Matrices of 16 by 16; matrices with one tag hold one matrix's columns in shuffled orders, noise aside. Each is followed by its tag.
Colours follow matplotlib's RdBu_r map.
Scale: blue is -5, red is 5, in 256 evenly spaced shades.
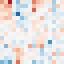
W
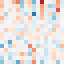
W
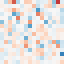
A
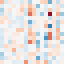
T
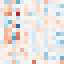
T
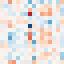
T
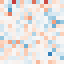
A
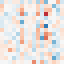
T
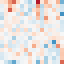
W
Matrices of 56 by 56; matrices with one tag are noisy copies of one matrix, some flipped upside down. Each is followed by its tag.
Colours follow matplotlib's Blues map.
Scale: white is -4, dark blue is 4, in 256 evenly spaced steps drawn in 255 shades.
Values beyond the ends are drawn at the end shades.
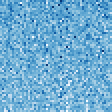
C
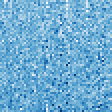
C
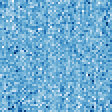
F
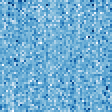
F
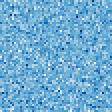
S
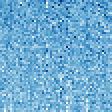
C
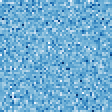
S
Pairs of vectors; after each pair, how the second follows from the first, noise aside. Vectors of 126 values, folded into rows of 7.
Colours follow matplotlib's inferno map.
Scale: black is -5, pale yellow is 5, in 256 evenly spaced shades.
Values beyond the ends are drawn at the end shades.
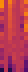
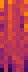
copied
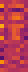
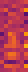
reversed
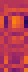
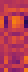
copied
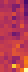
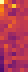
reversed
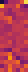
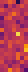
shuffled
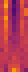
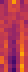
reversed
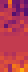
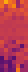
reversed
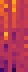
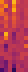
copied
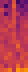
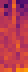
copied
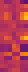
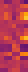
copied
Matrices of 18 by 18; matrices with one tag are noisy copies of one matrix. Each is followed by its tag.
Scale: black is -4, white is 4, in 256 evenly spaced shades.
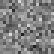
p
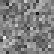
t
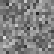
t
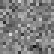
p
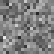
t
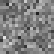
t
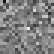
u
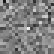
u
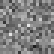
p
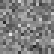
p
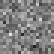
p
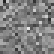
u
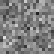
t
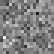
t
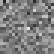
u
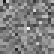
u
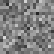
t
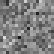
t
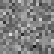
p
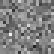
p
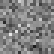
p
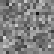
t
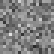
p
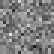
p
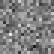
p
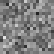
t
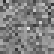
u
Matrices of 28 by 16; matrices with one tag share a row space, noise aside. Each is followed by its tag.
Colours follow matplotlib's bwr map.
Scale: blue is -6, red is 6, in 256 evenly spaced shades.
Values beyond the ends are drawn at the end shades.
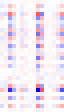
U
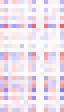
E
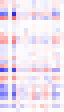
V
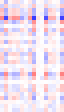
E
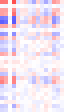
V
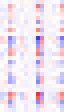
U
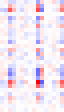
U
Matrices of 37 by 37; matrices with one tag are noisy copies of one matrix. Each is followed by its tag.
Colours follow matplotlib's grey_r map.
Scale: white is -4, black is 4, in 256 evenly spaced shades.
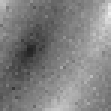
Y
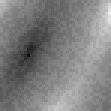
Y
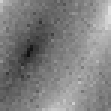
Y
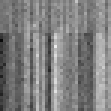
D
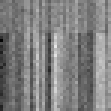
D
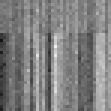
D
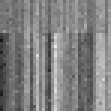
D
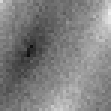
Y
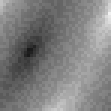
Y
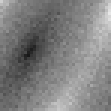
Y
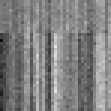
D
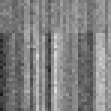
D
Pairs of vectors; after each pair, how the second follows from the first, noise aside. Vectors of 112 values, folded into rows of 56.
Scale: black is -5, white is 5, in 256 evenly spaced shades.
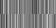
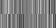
reversed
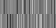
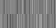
shrunk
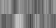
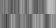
wrapped around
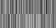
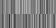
reversed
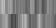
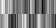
scaled up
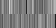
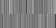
shrunk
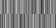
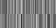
shuffled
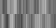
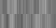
shrunk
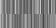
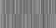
shrunk
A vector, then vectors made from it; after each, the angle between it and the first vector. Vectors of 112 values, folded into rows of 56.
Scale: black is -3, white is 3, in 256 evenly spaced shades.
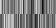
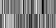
nearly parallel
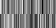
nearly parallel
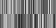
partly aligned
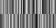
partly aligned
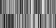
nearly opposite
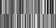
partly opposed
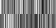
nearly parallel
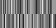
partly opposed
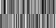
partly aligned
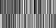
partly opposed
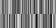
orthogonal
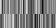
nearly parallel
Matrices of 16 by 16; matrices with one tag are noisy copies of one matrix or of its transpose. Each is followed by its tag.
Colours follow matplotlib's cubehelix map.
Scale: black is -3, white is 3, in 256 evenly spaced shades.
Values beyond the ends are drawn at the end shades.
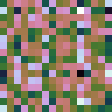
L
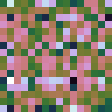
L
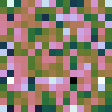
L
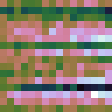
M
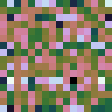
L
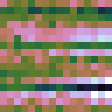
M
